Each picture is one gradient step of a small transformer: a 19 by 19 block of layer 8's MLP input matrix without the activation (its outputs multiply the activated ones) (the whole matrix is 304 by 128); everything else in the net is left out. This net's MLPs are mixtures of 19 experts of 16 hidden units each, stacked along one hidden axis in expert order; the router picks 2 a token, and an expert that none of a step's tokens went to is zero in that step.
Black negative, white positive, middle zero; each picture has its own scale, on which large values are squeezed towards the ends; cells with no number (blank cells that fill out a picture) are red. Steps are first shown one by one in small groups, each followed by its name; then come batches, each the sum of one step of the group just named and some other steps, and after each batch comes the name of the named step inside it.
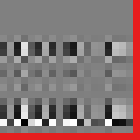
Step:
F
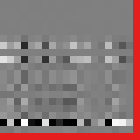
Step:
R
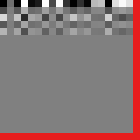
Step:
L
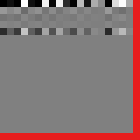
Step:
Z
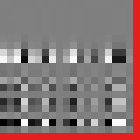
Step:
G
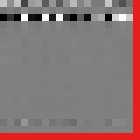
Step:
R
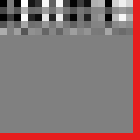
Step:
L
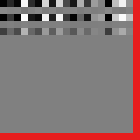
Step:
Z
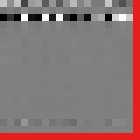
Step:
R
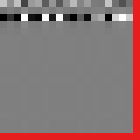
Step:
G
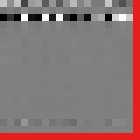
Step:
R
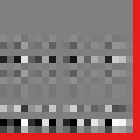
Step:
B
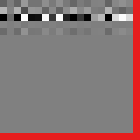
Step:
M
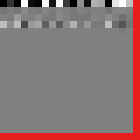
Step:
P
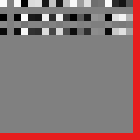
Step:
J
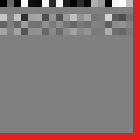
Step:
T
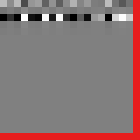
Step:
P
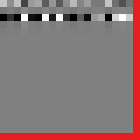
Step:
J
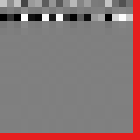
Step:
B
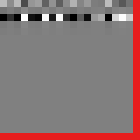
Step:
P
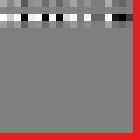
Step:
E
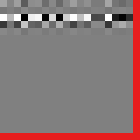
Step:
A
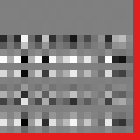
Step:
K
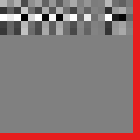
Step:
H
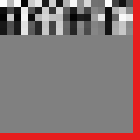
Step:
H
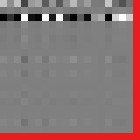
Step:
K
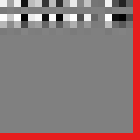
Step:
E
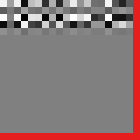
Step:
A
